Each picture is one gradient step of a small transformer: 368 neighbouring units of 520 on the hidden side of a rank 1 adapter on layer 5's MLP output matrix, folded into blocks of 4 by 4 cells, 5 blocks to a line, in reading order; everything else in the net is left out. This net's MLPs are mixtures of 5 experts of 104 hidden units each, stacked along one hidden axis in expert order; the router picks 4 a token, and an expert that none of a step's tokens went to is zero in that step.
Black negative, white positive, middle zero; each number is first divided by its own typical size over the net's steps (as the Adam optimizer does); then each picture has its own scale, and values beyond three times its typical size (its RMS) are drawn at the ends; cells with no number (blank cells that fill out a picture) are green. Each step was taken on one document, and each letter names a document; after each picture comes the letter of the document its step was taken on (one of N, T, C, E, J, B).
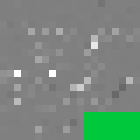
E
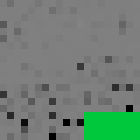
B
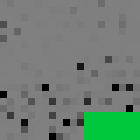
B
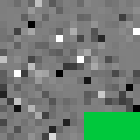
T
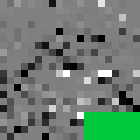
T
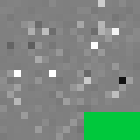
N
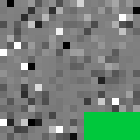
T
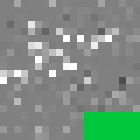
E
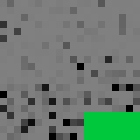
B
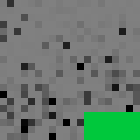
B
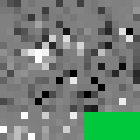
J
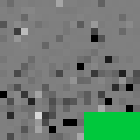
B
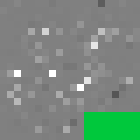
E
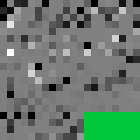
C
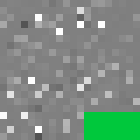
N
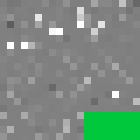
N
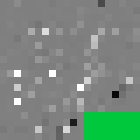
E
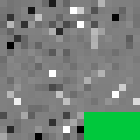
N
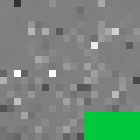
E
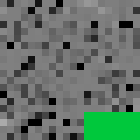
T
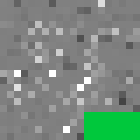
E
